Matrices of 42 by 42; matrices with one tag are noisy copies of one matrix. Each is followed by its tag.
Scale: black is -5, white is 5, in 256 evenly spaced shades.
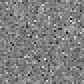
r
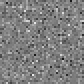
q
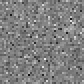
r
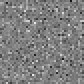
q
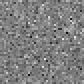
r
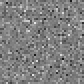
q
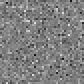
q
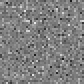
q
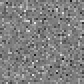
q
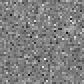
r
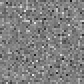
q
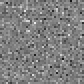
q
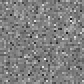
r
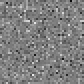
q
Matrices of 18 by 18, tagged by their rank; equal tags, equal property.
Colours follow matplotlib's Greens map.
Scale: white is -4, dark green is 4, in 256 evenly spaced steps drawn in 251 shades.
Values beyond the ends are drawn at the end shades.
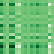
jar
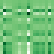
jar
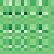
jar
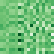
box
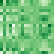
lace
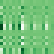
jar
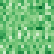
box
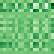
lace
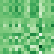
lace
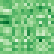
box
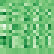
lace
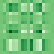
jar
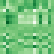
lace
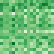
box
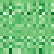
lace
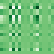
jar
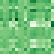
lace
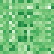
box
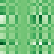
jar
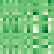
lace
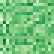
box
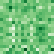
box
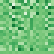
box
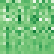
box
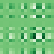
jar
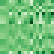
lace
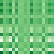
jar
